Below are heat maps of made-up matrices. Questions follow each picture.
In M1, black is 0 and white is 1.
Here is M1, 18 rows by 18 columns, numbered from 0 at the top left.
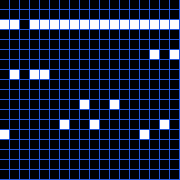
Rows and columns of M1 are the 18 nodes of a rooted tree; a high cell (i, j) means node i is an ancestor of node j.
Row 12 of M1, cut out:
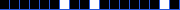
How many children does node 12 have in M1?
3
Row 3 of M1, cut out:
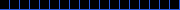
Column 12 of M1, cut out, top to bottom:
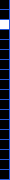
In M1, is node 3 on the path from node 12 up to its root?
no
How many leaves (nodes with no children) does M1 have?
12
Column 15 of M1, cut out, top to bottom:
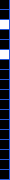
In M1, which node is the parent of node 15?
5
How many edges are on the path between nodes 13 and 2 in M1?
1
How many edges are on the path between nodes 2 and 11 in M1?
2
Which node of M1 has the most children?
2
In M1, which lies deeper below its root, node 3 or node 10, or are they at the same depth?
node 3
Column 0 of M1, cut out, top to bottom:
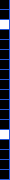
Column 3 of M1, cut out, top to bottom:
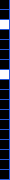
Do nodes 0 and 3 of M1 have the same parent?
no
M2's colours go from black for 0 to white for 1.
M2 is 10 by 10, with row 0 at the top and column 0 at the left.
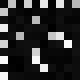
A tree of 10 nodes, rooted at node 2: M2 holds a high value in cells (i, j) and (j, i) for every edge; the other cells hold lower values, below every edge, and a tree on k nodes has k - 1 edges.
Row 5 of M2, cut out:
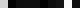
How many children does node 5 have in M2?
1
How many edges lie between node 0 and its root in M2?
3
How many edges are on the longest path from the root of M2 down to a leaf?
5
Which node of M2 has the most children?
0
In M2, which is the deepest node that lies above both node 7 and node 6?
4
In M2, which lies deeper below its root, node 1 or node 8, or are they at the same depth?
node 8
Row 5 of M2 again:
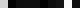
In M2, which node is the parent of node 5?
0
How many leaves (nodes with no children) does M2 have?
5
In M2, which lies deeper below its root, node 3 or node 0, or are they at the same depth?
node 3
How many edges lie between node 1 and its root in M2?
4
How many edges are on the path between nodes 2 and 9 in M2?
4
